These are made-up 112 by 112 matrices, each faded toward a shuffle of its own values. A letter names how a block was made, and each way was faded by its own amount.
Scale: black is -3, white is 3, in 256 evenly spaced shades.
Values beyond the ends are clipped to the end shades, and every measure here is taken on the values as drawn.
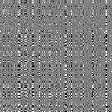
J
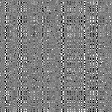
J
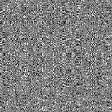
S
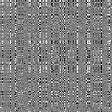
J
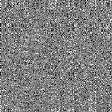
S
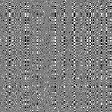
J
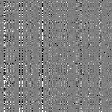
J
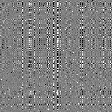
J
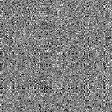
S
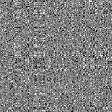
S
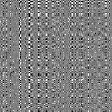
J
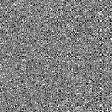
S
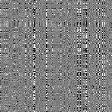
J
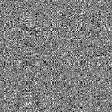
S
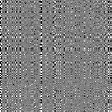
J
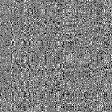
S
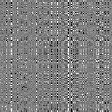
J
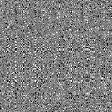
S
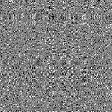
S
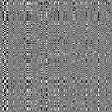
J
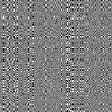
J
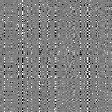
J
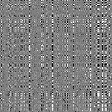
J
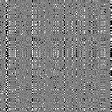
J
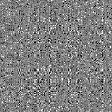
S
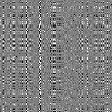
J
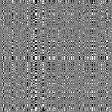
J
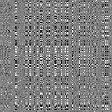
J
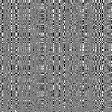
J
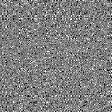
S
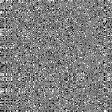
S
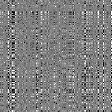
J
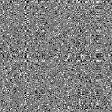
S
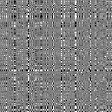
J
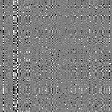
J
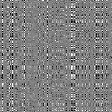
J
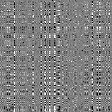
J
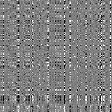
J
